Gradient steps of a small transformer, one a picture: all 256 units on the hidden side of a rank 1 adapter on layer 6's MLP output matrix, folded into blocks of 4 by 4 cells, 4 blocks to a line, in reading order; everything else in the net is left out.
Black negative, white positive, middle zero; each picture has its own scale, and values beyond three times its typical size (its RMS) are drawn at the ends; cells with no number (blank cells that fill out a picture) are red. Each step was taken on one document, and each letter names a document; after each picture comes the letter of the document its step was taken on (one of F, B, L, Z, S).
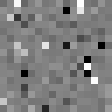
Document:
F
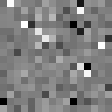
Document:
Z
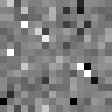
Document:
Z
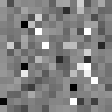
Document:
Z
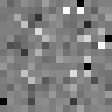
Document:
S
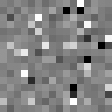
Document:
S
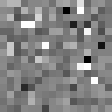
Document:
Z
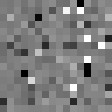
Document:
S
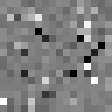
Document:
S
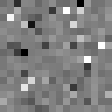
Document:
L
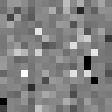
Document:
S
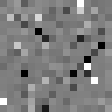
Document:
L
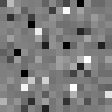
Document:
F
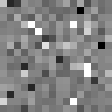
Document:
Z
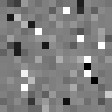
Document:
F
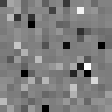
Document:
F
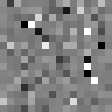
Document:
Z
